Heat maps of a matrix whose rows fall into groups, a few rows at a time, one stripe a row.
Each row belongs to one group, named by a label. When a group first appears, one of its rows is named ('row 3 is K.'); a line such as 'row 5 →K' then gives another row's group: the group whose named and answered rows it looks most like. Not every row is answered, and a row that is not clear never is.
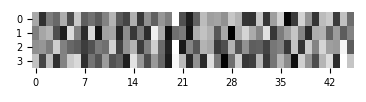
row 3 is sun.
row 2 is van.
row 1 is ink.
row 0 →sun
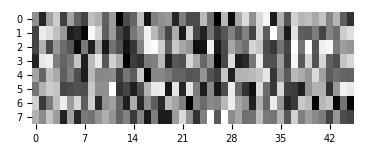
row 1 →van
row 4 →ink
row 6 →sun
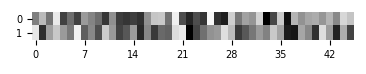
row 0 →van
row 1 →sun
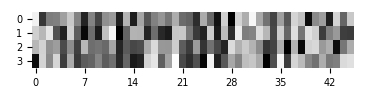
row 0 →ink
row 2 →van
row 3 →van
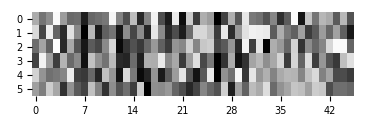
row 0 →van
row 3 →van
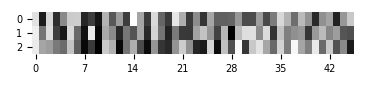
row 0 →sun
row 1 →ink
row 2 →ink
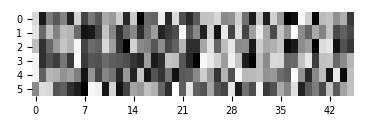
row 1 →ink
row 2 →sun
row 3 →sun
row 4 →ink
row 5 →van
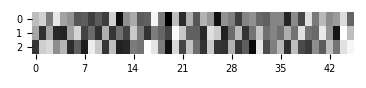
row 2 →van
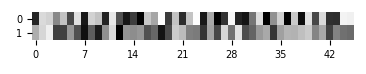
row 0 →van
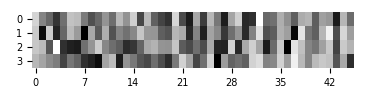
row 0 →sun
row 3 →ink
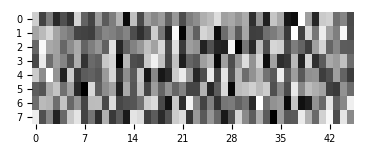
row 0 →sun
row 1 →van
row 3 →van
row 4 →ink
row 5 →ink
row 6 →van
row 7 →sun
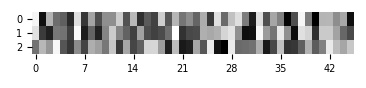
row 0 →sun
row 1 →sun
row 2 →van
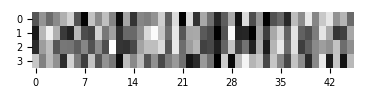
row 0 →van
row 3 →ink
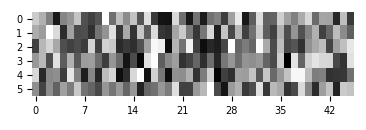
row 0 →sun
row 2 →van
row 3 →van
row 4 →ink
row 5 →sun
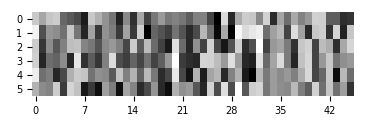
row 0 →ink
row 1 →ink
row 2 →sun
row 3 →sun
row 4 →sun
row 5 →ink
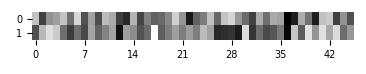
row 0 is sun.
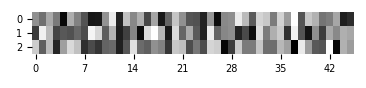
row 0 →ink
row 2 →sun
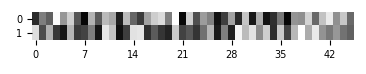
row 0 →van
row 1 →ink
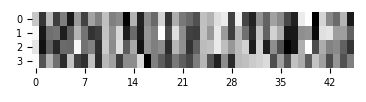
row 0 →sun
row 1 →sun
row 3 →ink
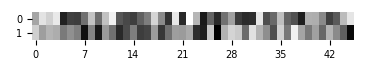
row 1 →ink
